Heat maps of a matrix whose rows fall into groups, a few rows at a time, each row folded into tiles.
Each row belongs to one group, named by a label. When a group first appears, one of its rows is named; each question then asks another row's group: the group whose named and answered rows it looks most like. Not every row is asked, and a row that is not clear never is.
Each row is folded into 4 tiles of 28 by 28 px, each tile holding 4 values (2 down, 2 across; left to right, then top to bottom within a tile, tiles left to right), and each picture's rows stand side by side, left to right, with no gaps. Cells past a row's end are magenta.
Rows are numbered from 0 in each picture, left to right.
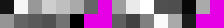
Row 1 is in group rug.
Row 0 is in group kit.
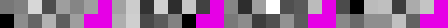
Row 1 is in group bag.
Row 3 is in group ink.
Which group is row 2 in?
ink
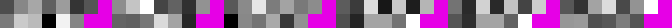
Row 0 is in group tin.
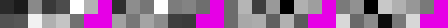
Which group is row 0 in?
ink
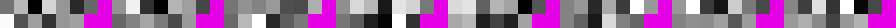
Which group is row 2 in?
tin
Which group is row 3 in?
kit
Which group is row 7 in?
tin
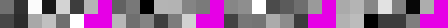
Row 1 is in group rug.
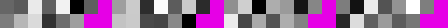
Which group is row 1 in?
bag
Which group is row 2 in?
rug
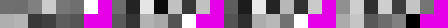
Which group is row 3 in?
bag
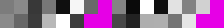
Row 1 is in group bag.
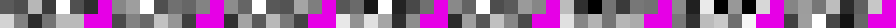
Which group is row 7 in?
tin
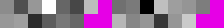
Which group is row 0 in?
ink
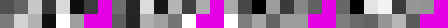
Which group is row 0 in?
tin
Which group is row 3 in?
ink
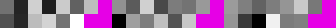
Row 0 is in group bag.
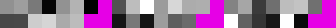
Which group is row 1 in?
kit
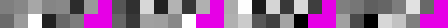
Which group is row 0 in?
tin
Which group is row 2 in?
bag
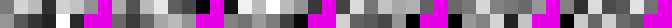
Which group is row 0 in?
kit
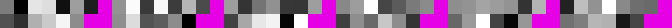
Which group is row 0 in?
ink
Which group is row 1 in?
bag
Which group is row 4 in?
tin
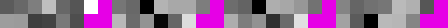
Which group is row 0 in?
ink
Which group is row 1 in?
rug
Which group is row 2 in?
rug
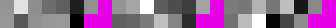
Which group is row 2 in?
tin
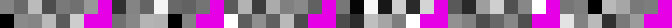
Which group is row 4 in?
ink
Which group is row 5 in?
rug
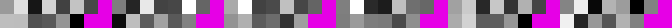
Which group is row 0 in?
bag
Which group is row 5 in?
rug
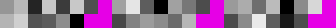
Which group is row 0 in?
bag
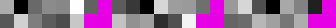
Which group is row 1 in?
rug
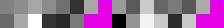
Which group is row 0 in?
tin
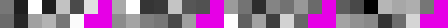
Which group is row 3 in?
rug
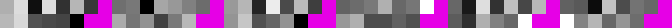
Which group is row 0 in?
bag
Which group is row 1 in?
rug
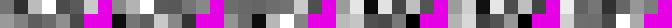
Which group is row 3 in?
bag
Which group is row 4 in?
bag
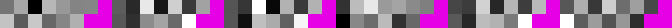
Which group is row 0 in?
rug
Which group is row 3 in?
kit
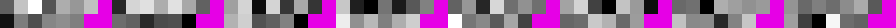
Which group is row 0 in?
kit
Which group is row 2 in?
bag
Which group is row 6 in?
rug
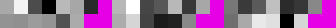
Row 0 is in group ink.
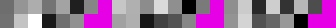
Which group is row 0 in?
tin
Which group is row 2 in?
bag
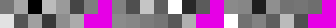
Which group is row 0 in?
rug
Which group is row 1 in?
tin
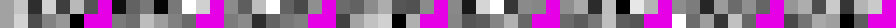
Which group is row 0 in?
bag
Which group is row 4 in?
ink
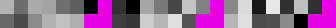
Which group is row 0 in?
ink
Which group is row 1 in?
ink
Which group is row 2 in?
bag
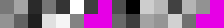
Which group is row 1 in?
ink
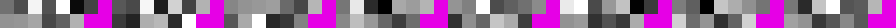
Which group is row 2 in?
tin
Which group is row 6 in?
rug
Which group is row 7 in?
ink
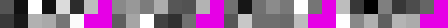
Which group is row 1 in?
tin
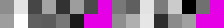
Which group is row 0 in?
bag
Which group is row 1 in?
tin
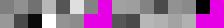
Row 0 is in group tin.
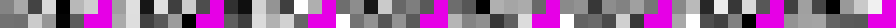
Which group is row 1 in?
bag
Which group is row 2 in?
ink
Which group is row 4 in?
rug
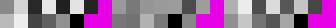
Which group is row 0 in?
bag
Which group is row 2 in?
bag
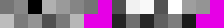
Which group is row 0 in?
rug
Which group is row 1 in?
kit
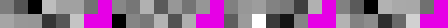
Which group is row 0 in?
rug
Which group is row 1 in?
kit
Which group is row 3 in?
rug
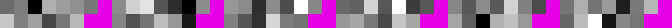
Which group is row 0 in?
rug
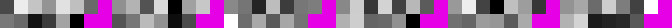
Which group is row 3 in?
bag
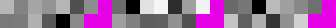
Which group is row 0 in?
tin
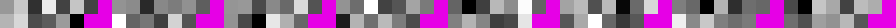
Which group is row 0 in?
bag
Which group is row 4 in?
rug
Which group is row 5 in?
tin
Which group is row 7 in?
ink
